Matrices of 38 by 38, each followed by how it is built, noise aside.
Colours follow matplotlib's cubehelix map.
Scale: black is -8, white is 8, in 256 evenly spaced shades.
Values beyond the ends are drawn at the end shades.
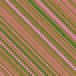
Toeplitz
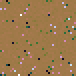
sparse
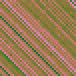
Toeplitz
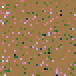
sparse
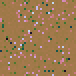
sparse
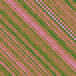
Toeplitz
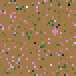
sparse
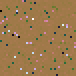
sparse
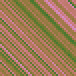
Toeplitz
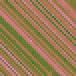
Toeplitz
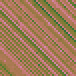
Toeplitz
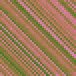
Toeplitz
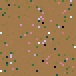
sparse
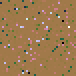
sparse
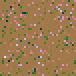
sparse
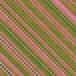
Toeplitz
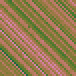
Toeplitz
